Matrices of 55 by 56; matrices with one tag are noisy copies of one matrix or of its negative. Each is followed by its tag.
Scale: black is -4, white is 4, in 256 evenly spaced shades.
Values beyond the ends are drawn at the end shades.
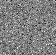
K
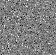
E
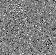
K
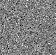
E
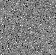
E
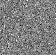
E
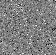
K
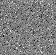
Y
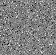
Y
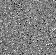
K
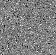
E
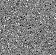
E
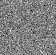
Y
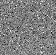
Y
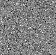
E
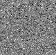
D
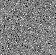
E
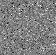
D
